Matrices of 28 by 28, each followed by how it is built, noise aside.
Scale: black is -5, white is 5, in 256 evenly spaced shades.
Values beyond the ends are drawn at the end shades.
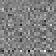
low rank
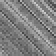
Toeplitz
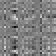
low rank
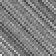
Toeplitz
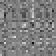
low rank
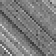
Toeplitz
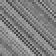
Toeplitz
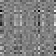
low rank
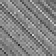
Toeplitz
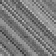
Toeplitz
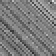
Toeplitz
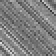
Toeplitz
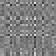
low rank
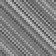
Toeplitz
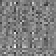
low rank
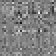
low rank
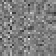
low rank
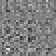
low rank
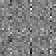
low rank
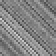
Toeplitz
